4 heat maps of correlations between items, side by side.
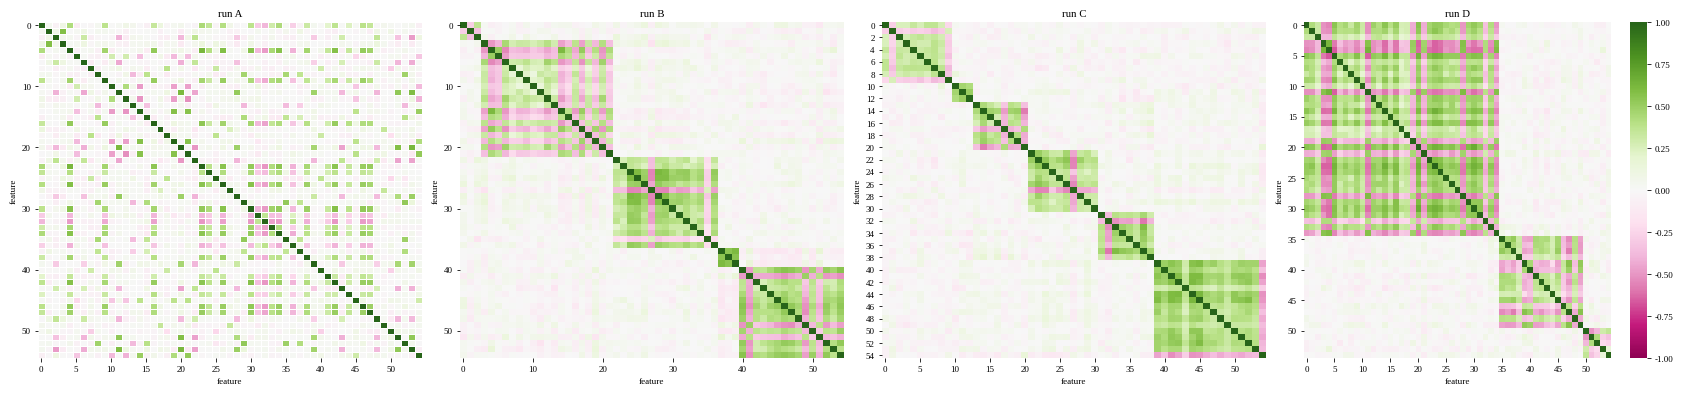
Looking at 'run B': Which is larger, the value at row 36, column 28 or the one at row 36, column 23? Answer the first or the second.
the first
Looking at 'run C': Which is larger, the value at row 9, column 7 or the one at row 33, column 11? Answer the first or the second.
the second
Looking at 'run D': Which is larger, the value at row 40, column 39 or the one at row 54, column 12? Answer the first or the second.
the first
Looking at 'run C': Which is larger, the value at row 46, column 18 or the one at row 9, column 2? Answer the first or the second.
the first
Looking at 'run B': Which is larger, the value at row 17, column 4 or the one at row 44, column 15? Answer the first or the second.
the first
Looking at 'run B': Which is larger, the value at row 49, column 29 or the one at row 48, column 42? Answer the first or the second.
the second
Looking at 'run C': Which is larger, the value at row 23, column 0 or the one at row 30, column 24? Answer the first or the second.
the second
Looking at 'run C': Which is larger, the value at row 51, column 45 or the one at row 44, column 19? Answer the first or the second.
the first
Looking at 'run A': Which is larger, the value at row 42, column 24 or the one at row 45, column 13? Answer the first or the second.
the first
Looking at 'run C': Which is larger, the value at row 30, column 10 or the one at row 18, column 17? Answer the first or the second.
the first
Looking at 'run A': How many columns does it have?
55
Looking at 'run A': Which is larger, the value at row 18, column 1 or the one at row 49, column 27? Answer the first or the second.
the second
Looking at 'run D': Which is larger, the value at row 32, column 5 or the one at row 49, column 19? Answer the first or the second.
the second
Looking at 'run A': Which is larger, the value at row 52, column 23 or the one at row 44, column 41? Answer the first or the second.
the second
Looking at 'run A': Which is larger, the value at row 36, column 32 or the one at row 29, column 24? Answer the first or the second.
the first
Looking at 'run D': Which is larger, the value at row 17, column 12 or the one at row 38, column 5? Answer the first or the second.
the first
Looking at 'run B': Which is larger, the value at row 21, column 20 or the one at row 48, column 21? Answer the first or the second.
the second
